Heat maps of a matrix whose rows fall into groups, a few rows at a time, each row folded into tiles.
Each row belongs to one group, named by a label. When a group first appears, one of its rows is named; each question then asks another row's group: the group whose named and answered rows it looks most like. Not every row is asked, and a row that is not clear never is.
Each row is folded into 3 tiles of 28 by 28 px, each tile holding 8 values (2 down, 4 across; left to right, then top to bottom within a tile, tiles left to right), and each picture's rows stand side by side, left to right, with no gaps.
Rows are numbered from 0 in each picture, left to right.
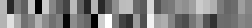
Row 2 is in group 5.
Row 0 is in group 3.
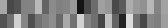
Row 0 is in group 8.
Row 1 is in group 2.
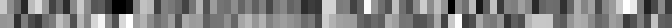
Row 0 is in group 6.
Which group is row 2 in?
3
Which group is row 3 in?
3
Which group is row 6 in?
2
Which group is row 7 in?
5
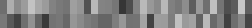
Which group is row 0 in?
5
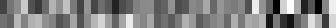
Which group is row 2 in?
8
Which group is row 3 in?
6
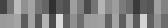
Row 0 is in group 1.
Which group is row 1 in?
1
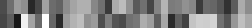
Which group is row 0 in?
2
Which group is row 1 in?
6
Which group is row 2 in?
2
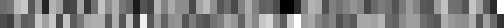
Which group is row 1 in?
1
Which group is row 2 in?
6
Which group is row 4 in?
2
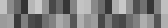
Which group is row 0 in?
6
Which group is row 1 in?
6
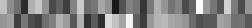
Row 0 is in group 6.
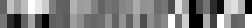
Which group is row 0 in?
5
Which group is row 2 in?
8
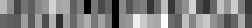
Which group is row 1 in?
8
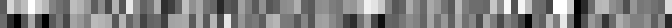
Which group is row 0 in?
5
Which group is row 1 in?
3
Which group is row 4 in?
5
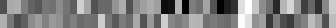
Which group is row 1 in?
8
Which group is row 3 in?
6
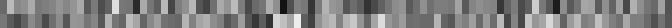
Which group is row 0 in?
5
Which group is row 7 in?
3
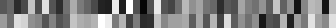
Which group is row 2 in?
1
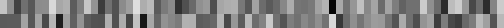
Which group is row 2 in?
8
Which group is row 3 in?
8
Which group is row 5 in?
6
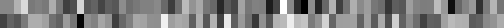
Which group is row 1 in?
8
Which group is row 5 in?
2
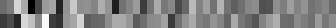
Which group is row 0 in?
2
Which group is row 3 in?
8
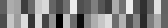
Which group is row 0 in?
3
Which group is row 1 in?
3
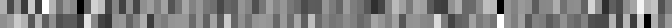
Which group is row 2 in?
1
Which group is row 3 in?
1
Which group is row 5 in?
8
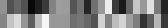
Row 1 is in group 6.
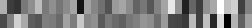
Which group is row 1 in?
6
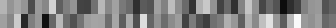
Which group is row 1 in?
1
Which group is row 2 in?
6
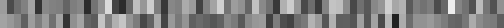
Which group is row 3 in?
6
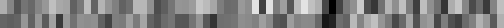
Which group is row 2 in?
5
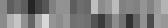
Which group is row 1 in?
5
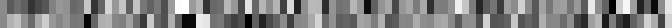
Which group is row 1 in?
8
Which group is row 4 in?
2
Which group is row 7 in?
6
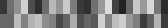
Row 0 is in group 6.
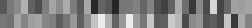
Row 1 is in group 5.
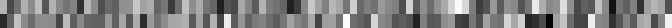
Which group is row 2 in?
1
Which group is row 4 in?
3
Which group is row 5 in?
5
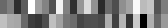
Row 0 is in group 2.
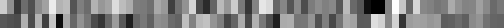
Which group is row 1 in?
5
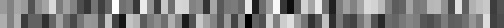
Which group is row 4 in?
5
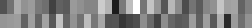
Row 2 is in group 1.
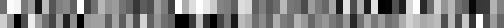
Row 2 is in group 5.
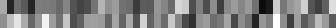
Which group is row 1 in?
1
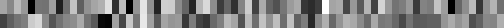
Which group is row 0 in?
2
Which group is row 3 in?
3
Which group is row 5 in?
2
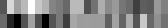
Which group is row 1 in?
1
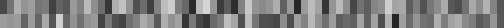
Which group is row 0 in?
1
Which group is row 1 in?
6
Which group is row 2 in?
6
